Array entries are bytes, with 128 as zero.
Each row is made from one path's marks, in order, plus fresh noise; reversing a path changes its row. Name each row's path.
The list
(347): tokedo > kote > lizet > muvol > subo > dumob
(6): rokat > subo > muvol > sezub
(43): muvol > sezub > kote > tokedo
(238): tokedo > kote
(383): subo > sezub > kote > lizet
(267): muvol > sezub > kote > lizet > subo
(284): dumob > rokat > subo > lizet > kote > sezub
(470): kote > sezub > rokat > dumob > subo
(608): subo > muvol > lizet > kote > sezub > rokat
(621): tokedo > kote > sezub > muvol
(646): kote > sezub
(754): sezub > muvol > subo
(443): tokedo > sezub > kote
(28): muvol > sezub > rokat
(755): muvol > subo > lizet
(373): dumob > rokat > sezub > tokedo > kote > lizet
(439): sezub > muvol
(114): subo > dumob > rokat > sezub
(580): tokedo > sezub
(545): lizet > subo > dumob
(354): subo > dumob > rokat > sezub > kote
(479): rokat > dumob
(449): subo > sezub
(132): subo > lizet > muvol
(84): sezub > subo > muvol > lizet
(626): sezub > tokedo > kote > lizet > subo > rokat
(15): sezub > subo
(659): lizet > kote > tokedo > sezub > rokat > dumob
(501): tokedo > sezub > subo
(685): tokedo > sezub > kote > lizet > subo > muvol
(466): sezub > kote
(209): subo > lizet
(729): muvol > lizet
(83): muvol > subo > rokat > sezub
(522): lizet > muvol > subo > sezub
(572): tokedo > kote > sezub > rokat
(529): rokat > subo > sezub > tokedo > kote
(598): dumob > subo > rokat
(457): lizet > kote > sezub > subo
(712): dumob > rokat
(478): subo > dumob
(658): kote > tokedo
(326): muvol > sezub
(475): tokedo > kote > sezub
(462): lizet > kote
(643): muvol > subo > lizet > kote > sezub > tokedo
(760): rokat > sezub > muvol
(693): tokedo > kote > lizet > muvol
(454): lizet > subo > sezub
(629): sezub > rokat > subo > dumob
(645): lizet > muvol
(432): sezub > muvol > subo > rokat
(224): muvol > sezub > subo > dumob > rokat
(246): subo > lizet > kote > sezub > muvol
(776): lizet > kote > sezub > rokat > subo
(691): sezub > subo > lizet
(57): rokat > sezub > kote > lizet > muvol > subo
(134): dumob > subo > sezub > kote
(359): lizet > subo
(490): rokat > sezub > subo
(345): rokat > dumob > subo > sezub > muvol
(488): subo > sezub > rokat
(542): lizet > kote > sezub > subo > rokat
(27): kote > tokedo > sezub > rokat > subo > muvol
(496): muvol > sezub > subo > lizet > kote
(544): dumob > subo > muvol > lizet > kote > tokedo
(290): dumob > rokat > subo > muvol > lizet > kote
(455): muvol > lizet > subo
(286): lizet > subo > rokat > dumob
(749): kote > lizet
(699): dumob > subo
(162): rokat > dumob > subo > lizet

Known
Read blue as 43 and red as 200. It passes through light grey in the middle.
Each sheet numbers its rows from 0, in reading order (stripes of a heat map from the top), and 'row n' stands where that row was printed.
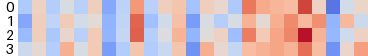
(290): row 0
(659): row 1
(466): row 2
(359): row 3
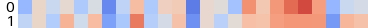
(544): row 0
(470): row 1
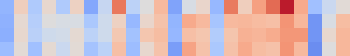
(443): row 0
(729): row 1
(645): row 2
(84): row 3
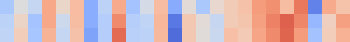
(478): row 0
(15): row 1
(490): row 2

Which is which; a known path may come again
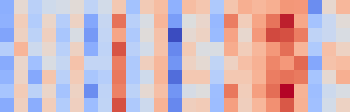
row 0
(645)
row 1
(443)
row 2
(643)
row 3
(432)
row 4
(345)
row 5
(522)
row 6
(529)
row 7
(284)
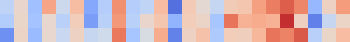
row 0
(15)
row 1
(496)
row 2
(326)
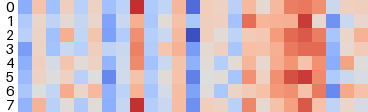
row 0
(83)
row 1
(462)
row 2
(501)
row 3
(621)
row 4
(479)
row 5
(658)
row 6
(478)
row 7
(608)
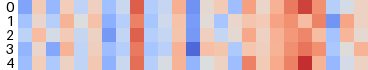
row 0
(646)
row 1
(629)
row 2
(598)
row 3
(454)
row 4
(466)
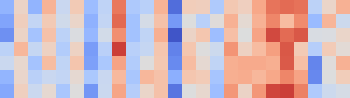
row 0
(449)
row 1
(659)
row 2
(580)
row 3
(542)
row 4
(267)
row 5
(693)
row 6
(43)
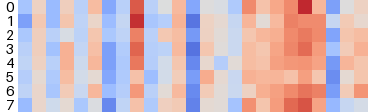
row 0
(134)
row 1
(114)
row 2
(27)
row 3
(490)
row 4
(470)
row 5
(162)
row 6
(754)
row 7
(544)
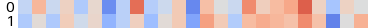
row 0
(626)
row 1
(755)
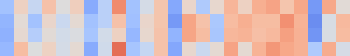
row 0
(286)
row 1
(84)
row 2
(729)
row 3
(712)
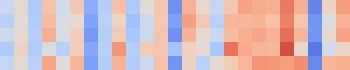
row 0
(455)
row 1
(209)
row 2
(359)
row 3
(290)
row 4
(699)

